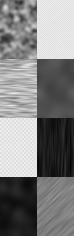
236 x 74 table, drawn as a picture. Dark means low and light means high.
It is made of 4 by 2 panels. Panel 1,1: middling, blotchy, strong in contrast. Panel 1,2: very high, checkered, faint in contrast. Panel 2,1: high, streaked across. Panel 2,2: low, smooth, faint in contrast. Panel 3,1: very high, checkered, faint in contrast. Panel 3,2: very low, streaked downward, faint in contrast. Panel 4,1: very low, smooth, faint in contrast. Panel 4,2: middling, slanting up to the right, faint in contrast.
